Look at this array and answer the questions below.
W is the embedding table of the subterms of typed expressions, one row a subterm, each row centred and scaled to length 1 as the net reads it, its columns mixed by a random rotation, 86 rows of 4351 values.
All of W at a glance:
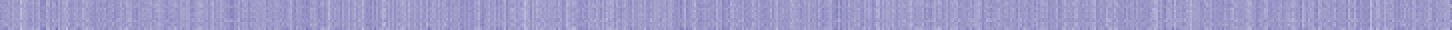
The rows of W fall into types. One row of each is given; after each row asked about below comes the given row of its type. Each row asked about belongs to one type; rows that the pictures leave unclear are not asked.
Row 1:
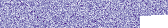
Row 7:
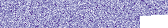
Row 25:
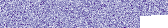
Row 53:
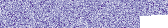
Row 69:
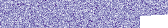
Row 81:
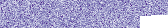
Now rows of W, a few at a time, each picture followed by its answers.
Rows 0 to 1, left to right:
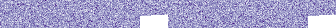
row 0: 69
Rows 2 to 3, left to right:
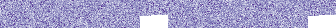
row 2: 53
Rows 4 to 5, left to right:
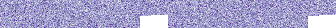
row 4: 25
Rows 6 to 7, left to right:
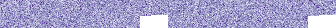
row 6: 81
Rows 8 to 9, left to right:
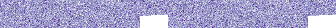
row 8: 7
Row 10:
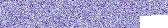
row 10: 53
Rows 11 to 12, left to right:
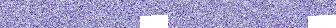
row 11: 7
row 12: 25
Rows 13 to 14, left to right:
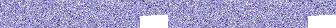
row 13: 7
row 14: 7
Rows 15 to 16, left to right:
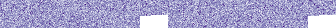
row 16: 7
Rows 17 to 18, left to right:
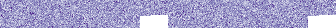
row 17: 7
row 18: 25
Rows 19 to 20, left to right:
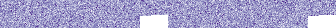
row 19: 7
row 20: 81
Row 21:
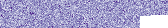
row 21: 7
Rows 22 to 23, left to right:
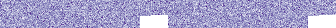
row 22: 1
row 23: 69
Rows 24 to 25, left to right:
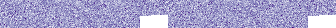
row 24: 25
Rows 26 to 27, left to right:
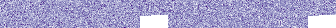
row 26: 25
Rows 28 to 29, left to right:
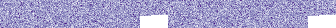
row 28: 1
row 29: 53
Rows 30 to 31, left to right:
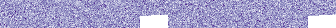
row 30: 25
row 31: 69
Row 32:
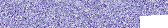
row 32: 25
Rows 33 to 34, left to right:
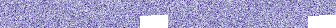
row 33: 25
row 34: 81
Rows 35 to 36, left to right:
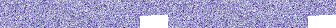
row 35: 25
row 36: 25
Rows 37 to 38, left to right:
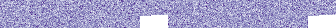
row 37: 7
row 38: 69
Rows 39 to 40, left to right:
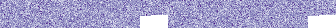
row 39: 81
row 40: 53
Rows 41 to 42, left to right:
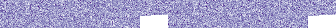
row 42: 69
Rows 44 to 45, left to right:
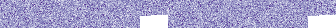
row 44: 81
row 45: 53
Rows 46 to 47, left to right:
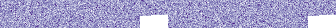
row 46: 7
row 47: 1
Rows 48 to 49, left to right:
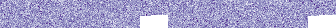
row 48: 81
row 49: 7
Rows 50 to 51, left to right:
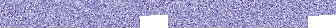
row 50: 25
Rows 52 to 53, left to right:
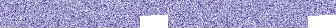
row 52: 25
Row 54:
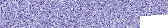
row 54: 81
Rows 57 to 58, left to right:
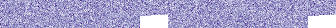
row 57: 69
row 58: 81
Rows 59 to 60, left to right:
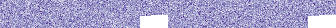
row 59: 81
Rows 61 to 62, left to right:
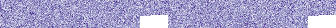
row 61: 7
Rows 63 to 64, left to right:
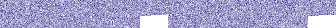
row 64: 81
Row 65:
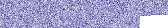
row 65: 81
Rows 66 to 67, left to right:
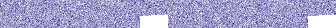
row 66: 7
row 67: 1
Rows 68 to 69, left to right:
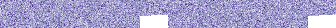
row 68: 53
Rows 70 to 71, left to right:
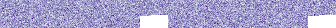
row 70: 25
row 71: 81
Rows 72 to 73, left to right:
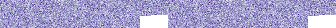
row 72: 81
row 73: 81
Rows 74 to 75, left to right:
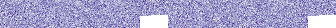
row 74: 25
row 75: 1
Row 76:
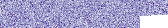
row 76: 53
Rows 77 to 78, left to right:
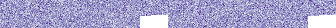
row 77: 81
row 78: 7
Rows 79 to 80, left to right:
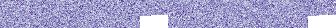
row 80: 25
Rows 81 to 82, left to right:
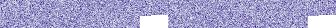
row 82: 1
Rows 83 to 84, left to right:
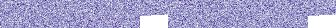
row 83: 69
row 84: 53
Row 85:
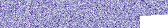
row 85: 7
